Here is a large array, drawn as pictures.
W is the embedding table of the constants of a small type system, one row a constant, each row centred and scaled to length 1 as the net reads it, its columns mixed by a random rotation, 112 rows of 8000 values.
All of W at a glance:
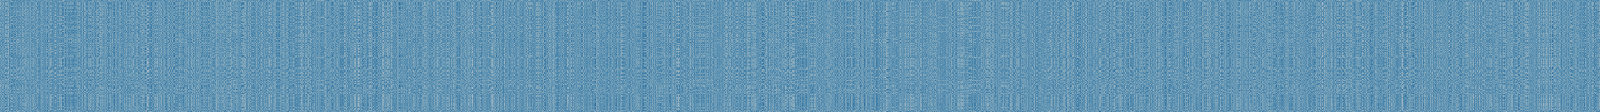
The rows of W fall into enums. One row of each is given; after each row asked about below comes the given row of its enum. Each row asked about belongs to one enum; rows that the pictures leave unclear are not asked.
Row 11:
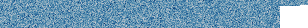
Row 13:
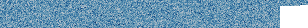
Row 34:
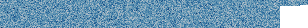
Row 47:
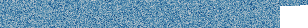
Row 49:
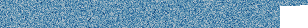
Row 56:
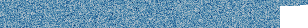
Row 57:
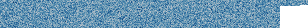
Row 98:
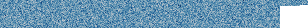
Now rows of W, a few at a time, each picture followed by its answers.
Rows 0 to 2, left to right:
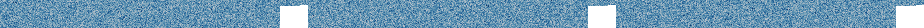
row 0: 57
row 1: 98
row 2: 56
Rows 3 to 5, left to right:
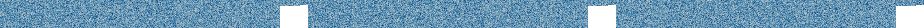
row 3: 56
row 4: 56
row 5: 47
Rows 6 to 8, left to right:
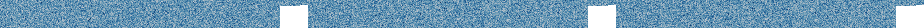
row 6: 49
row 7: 56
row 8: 56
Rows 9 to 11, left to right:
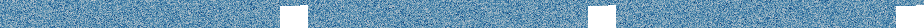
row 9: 47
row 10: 13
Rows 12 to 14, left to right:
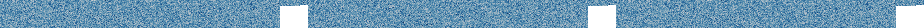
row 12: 47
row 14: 47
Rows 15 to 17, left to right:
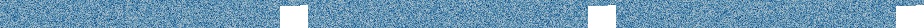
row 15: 34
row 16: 98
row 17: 57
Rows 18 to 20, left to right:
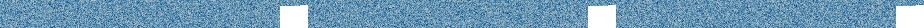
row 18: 47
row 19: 13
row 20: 98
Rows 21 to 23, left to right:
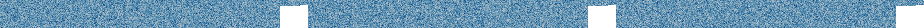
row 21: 34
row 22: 56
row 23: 98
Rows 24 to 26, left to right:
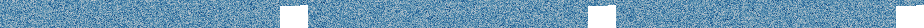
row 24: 47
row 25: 57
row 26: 34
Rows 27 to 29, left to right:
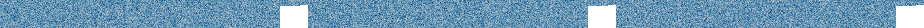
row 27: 34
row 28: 56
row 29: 49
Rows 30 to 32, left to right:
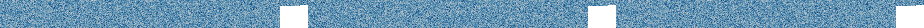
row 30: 47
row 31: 57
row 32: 47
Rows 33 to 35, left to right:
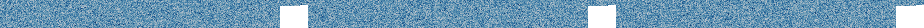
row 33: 13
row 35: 56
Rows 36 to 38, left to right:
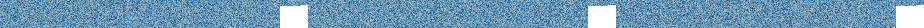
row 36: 34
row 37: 98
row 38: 56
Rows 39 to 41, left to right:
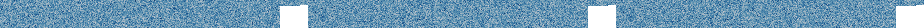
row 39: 11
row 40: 34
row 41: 34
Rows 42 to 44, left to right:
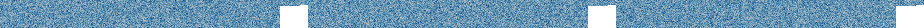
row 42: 11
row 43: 98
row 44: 34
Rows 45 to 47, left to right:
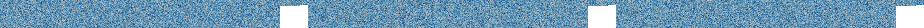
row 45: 98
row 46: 34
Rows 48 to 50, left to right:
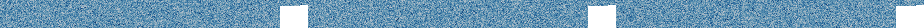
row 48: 13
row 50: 34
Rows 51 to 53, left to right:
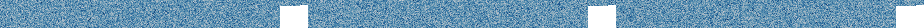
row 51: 49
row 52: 47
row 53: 34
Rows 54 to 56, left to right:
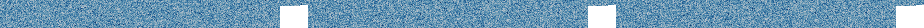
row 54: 13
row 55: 56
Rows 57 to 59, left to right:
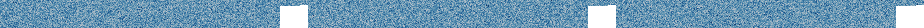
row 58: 98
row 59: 13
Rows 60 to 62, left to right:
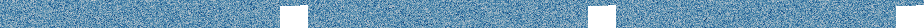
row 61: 13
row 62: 49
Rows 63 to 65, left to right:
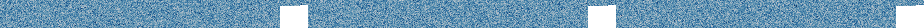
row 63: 13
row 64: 47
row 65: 98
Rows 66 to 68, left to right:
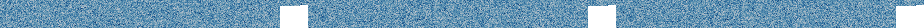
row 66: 13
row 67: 34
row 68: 34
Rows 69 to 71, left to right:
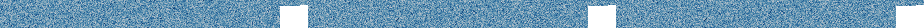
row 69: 11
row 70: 49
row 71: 49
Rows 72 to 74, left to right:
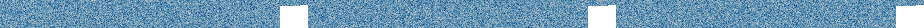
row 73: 34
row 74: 98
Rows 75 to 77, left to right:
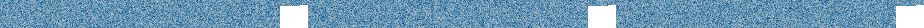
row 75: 98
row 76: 34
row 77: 11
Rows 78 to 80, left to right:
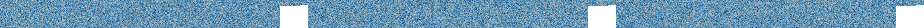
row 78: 49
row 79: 34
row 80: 57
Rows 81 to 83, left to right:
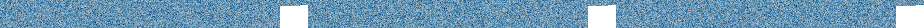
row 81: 13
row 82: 56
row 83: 98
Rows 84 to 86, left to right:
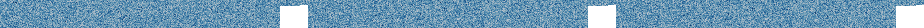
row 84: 57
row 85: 56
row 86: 56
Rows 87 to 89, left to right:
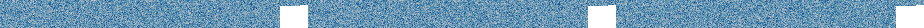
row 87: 47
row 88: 47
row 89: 11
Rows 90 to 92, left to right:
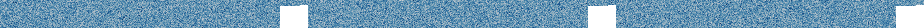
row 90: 57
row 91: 47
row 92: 11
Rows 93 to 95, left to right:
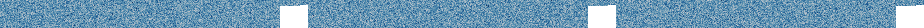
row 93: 56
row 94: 98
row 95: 47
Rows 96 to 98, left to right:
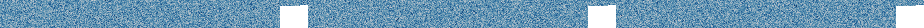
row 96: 47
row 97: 49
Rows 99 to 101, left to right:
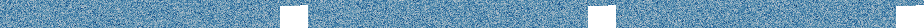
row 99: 13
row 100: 47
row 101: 98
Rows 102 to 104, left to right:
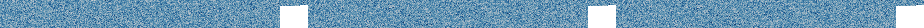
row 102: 47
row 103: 13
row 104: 13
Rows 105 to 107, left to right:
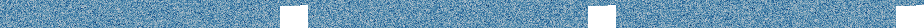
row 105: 13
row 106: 98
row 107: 56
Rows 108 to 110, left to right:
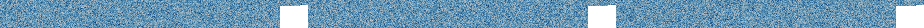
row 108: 13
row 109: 98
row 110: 34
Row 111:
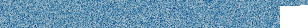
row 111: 11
